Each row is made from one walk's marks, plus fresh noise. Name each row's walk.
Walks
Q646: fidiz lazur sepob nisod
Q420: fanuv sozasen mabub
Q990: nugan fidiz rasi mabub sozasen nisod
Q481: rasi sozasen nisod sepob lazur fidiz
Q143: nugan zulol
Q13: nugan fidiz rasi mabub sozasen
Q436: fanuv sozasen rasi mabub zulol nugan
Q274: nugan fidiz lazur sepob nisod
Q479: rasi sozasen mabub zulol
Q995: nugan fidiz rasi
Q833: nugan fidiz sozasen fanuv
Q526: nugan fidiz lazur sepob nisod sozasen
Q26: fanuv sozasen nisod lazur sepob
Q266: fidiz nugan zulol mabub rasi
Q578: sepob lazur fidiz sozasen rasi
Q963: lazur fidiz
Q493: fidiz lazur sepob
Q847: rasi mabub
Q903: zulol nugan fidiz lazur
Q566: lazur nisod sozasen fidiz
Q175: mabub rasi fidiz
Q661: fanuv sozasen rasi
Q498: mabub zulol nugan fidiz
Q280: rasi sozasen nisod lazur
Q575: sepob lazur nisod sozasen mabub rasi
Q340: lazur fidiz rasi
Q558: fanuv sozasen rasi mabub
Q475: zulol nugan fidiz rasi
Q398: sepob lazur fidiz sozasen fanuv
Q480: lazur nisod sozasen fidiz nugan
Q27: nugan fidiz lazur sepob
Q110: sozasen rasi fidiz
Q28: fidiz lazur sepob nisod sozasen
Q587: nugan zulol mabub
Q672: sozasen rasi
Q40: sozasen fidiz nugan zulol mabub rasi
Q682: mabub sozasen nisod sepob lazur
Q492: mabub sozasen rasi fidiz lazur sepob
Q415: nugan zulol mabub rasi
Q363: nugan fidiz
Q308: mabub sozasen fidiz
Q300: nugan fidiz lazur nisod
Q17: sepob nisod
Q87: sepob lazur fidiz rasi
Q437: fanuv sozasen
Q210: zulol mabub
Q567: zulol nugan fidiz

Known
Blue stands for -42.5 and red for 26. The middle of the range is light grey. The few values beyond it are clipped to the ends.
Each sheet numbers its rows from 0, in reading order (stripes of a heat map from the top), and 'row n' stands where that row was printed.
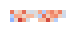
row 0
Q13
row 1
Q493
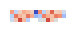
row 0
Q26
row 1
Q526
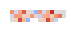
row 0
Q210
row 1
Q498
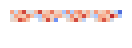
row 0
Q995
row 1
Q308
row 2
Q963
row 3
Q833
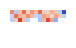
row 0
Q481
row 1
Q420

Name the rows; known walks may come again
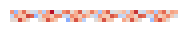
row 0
Q300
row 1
Q475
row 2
Q110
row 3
Q903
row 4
Q567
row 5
Q340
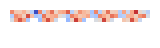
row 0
Q437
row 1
Q578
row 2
Q682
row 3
Q526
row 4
Q498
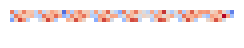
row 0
Q575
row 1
Q26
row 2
Q27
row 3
Q436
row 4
Q847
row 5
Q415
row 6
Q481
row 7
Q833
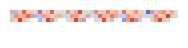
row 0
Q274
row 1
Q13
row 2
Q210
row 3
Q28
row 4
Q558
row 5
Q963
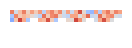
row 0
Q492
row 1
Q493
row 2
Q587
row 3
Q87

